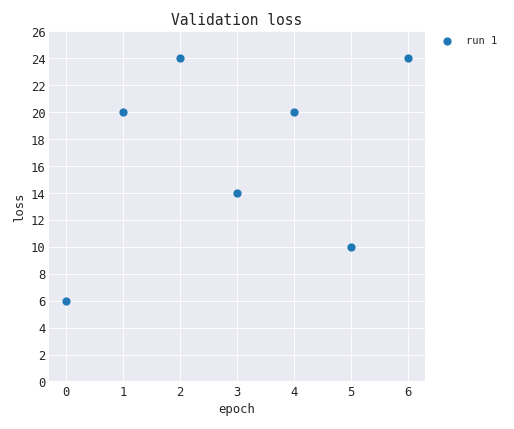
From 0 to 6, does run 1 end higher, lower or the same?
higher
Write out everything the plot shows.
Title: Validation loss
x-axis: epoch, ticks 0 1 2 3 4 5 6
y-axis: loss, ticks 0 2 4 6 8 10 12 14 16 18 20 22 24 26
Legend: run 1
Values:
run 1: 6 20 24 14 20 10 24
